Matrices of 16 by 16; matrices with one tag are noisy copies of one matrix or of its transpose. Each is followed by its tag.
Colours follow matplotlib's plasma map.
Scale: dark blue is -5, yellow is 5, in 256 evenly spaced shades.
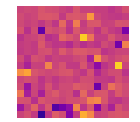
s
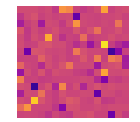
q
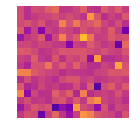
s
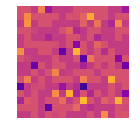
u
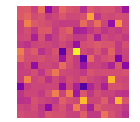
u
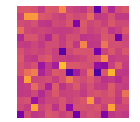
u
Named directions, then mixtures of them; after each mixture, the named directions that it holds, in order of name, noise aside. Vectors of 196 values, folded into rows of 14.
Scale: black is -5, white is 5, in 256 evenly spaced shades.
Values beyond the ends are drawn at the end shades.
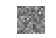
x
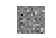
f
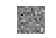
f, x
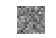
x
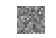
x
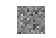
f, x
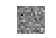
f, x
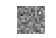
f, x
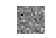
f, x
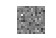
f, x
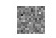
f, x
